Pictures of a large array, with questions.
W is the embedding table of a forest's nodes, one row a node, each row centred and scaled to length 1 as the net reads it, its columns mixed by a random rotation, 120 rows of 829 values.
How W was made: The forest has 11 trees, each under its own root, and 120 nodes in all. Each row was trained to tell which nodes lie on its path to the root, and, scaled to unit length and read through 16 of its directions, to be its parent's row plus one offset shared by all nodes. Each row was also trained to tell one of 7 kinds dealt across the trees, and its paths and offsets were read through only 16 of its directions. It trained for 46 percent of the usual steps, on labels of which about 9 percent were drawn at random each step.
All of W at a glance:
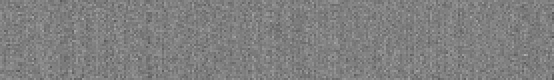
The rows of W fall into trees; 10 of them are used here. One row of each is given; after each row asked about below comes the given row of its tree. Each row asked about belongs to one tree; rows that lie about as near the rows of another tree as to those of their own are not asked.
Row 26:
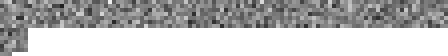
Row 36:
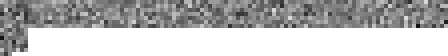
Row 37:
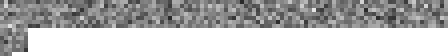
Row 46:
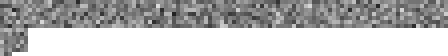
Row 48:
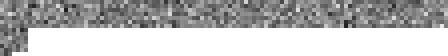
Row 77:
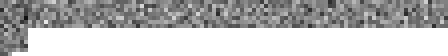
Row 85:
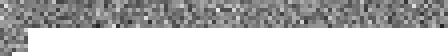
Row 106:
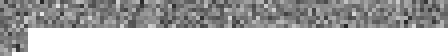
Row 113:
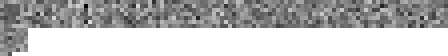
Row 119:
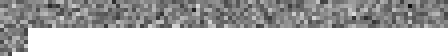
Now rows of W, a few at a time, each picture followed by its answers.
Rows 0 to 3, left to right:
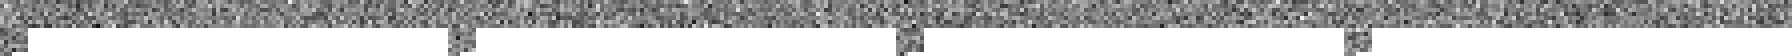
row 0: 85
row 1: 106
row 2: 37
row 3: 106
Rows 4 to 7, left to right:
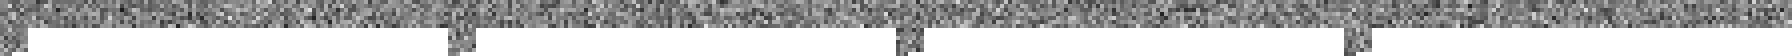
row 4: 85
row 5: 106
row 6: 77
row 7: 106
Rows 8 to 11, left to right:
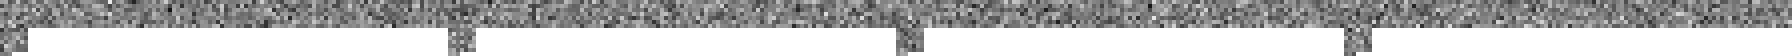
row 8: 37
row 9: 113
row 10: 26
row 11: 77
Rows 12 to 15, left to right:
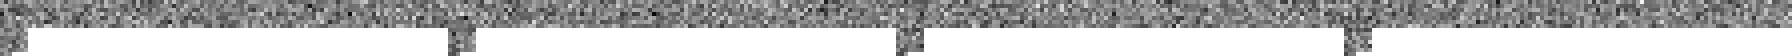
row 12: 36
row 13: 46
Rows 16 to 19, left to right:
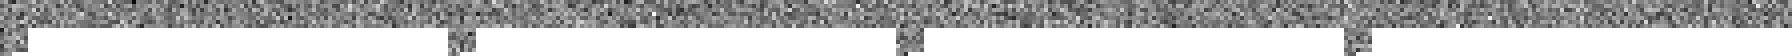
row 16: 37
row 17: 36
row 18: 119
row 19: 85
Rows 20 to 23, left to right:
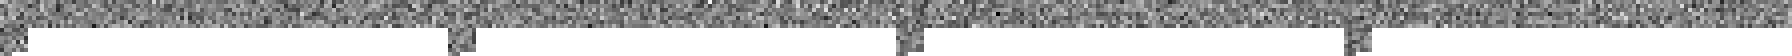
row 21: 48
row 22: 46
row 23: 46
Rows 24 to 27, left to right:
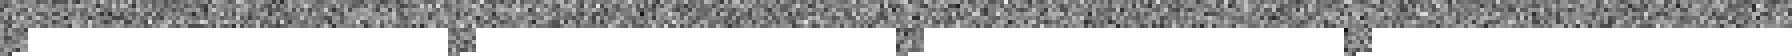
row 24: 46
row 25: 37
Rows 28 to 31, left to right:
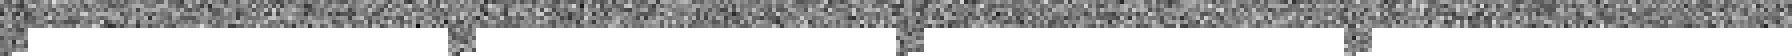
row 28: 36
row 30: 46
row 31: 106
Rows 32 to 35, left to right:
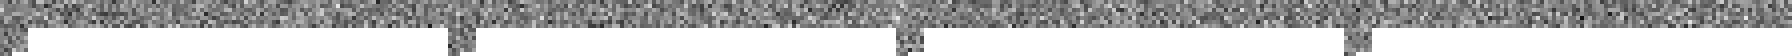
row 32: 119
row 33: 48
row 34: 85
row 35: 77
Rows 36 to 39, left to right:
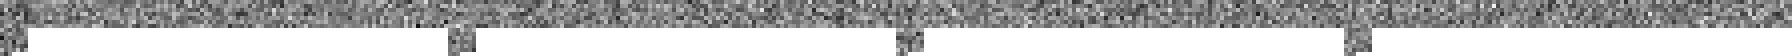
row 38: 36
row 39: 37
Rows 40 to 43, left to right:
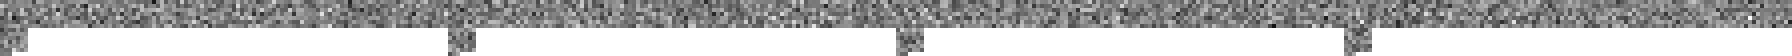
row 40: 113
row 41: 77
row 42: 85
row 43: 26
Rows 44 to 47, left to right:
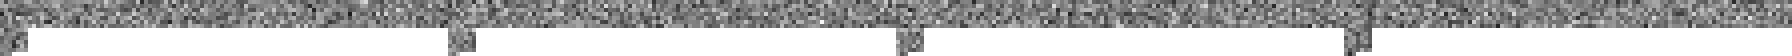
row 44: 36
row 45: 37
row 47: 48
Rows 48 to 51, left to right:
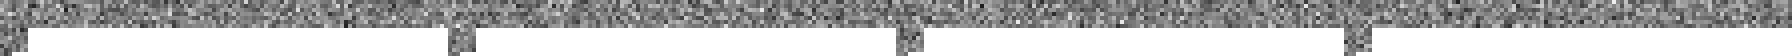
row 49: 37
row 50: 36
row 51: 119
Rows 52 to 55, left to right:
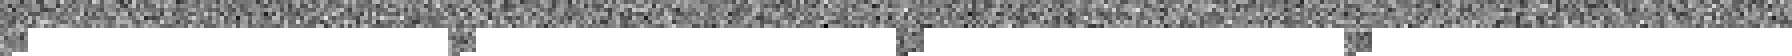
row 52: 77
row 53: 85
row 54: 46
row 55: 48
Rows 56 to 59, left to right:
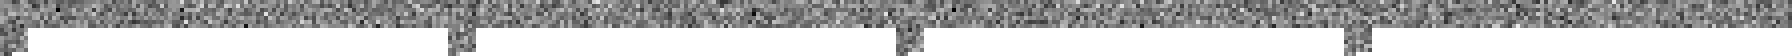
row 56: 85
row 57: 106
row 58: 85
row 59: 119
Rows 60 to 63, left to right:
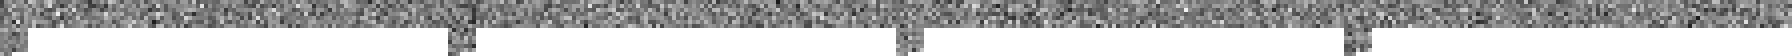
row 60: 26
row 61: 77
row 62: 106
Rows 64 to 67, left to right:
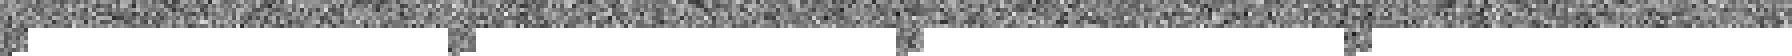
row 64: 46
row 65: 26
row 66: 36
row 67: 106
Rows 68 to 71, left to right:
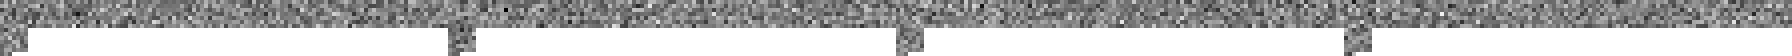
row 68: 77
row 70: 36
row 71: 37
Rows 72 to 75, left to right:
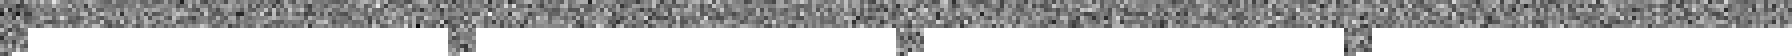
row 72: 36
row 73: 106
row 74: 85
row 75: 37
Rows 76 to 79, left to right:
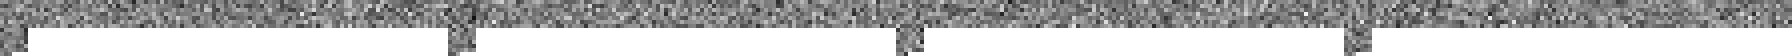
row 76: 48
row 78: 119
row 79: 26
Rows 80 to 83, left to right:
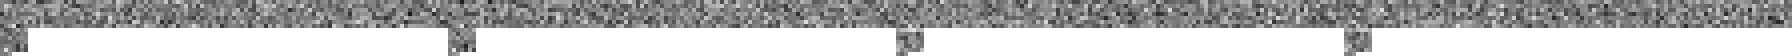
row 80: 37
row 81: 37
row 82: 106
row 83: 106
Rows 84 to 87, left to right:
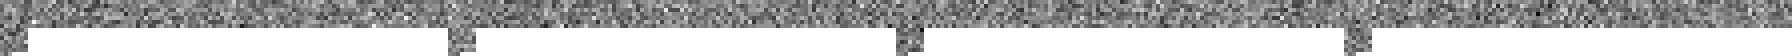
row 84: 26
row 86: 46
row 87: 26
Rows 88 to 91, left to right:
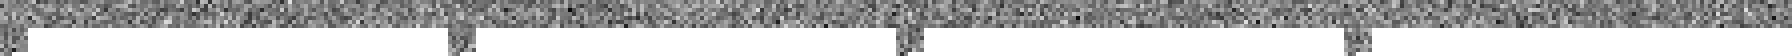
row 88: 85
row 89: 85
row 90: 85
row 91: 85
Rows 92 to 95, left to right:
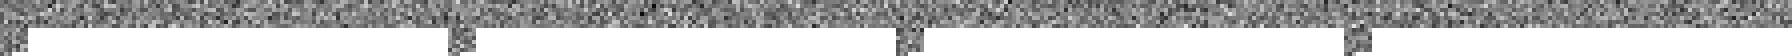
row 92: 119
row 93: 26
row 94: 77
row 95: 37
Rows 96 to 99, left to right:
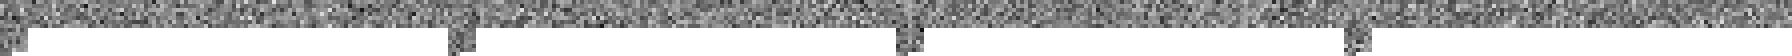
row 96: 113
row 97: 48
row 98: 46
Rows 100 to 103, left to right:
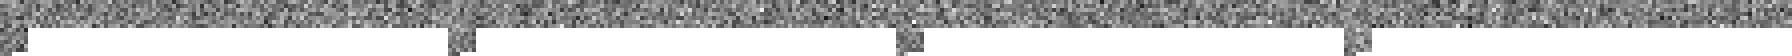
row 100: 46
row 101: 48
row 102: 37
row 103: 106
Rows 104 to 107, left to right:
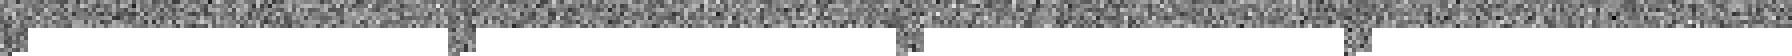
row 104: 46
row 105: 46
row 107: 77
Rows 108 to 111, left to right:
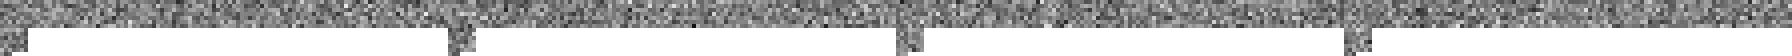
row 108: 48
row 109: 85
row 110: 106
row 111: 119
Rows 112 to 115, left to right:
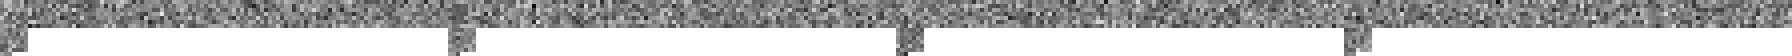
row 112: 26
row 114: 46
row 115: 113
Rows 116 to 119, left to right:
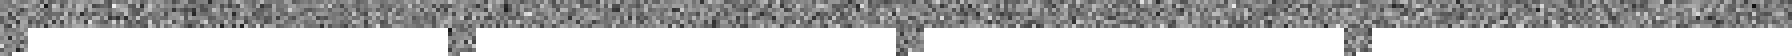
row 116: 106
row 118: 119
